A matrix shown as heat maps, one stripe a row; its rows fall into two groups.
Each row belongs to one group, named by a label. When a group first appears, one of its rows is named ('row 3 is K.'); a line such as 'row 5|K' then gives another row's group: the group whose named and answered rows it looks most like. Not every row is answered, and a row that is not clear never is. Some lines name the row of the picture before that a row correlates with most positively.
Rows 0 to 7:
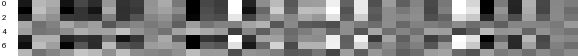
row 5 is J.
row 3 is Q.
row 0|J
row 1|J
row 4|Q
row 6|J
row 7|Q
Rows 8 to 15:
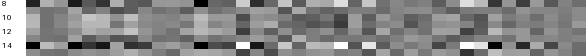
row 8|J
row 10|Q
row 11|Q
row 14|J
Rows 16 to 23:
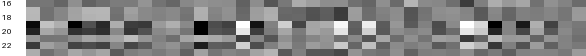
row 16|Q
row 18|Q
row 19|J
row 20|J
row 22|J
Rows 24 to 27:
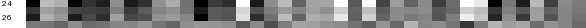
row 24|J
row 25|J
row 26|J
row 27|Q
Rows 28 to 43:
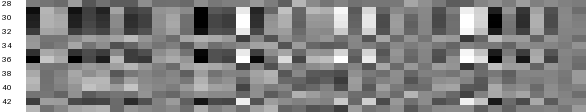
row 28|Q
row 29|J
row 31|J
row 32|J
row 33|Q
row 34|Q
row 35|J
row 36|J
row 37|Q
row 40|Q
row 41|Q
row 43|Q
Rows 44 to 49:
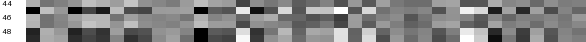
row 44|Q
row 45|J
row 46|Q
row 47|Q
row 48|J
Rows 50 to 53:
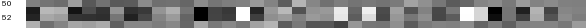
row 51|J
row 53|Q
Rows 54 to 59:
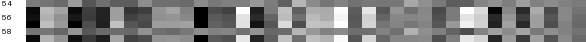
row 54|Q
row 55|J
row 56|J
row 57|J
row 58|Q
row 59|J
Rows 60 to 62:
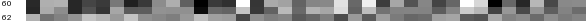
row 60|J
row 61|J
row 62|Q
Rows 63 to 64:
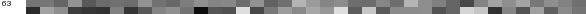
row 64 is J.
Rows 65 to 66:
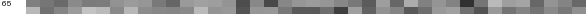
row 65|Q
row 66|Q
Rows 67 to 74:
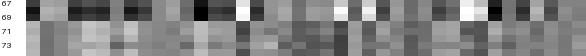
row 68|J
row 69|J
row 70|Q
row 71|Q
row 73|Q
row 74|Q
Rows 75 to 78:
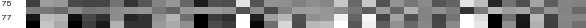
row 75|J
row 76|Q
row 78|J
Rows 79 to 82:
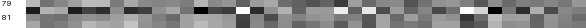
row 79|Q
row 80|J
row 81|Q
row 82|Q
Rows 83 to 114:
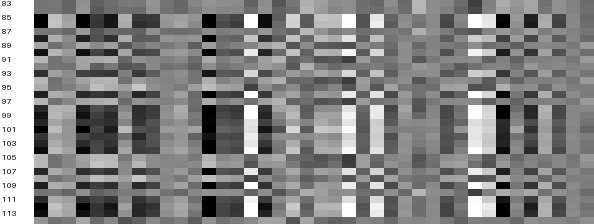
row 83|Q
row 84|Q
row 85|J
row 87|Q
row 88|J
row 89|Q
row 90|J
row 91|Q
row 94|Q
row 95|Q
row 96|J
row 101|J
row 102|J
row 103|J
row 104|J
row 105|Q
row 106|Q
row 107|J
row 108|Q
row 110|Q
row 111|J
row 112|J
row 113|J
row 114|Q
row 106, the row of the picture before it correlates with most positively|79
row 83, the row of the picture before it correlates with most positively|81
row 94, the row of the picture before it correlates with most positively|79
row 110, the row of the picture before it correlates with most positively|81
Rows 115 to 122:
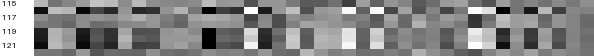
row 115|Q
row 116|J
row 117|Q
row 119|J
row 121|J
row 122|Q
